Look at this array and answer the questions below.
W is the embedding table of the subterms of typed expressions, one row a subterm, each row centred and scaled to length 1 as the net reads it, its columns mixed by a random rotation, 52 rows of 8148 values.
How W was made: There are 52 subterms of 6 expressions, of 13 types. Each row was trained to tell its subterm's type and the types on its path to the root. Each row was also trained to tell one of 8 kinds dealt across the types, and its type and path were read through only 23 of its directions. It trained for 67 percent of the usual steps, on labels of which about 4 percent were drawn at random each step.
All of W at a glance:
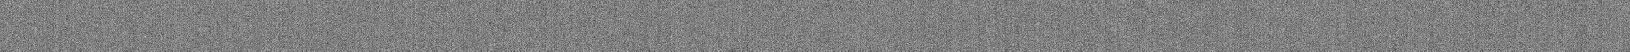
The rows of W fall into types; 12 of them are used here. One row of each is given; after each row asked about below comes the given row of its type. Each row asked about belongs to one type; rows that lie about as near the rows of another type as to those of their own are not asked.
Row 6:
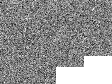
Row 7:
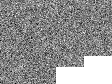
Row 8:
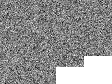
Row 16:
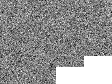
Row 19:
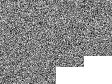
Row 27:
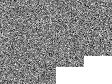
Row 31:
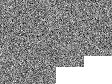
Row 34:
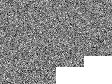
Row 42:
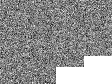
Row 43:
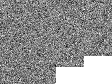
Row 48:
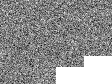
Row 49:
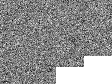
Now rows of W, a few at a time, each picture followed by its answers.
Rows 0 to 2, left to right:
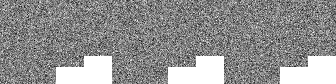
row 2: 19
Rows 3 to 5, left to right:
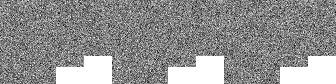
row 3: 27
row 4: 43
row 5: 16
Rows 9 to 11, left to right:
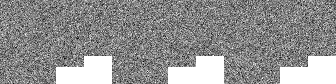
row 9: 16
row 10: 6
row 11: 49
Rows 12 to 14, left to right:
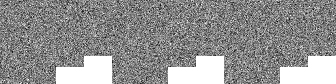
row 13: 49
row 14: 34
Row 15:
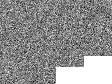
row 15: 8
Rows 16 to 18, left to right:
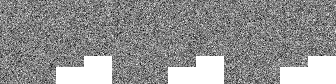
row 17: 49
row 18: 7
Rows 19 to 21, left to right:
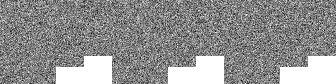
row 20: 6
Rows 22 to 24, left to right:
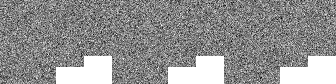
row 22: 27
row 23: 19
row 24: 34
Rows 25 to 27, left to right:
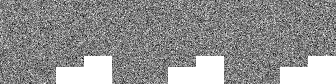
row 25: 6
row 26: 31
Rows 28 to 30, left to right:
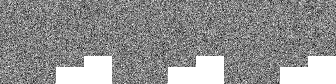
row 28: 8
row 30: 19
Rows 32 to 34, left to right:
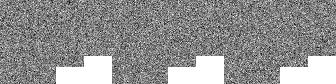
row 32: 42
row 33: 31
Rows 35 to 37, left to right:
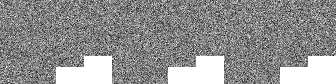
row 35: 34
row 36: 43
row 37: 6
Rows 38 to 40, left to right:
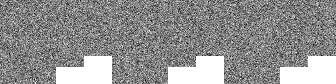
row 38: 34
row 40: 27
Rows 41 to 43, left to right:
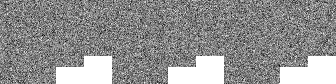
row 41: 31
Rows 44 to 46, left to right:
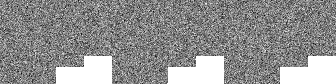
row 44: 49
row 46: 42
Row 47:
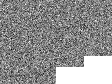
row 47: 43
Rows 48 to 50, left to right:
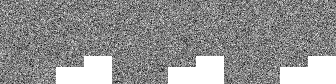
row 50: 48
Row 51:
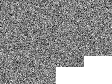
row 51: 48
